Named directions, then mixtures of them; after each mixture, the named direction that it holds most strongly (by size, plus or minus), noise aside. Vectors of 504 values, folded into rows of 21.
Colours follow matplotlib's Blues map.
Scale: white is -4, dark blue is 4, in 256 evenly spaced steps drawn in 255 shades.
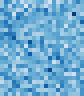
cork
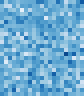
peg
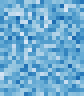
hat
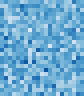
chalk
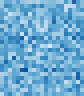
hat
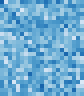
peg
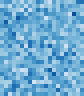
cork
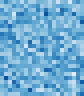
cork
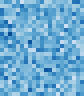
chalk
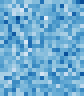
hat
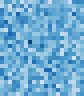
cork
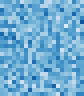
chalk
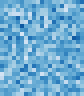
hat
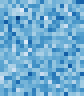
hat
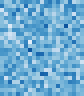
cork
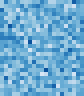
chalk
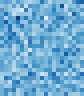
hat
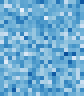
peg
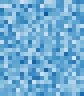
chalk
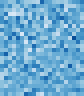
hat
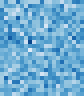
hat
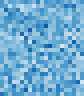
chalk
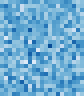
chalk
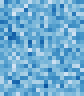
cork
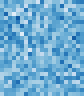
hat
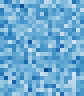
chalk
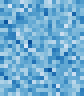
cork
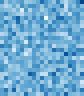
peg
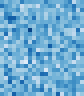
chalk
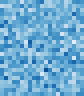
chalk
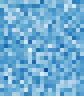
chalk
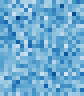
cork
